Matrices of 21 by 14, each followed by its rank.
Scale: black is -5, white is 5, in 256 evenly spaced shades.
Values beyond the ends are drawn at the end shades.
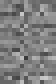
three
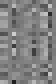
two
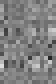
three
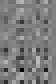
two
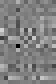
three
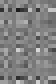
two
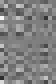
two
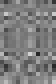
two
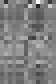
three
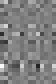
two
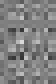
two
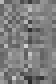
three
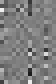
three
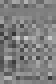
three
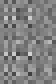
two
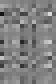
two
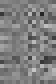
three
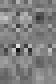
two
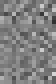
three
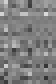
three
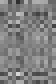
two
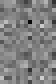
three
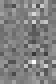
three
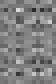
two
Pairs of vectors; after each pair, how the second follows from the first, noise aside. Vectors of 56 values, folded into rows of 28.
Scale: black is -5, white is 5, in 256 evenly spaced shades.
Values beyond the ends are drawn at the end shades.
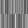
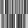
scaled up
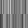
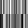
scaled up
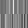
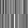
reversed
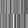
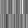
shuffled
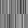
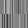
reversed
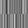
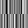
scaled up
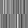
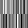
scaled up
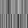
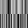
scaled up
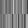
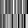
scaled up
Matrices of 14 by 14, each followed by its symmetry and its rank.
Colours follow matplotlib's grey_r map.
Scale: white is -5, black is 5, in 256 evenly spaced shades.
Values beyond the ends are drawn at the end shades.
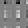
neither, rank one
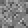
symmetric, full rank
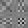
symmetric, rank two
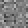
neither, rank three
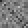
symmetric, full rank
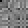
symmetric, rank three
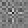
symmetric, rank two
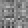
neither, rank three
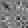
symmetric, rank three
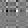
neither, rank one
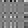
neither, rank one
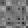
symmetric, rank three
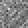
symmetric, full rank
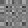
symmetric, rank two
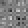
symmetric, rank two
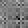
symmetric, rank two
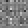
neither, rank three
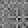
symmetric, rank three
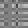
neither, rank one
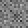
symmetric, rank three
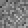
symmetric, full rank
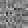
neither, rank three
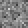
symmetric, full rank
